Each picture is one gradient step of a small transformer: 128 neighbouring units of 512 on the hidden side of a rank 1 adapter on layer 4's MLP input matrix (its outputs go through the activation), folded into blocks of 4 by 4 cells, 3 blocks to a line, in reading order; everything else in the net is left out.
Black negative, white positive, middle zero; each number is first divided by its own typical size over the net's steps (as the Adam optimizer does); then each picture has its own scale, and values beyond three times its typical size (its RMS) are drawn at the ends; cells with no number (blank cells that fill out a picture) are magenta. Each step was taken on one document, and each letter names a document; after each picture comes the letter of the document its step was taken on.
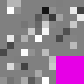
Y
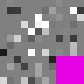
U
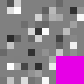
Y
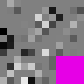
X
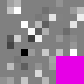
Y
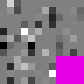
X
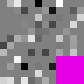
X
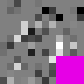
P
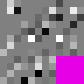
P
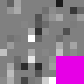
U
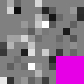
X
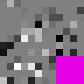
X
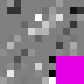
U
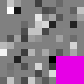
P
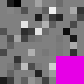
P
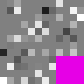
Y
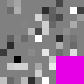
Y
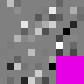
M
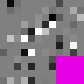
P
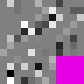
M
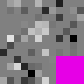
Y
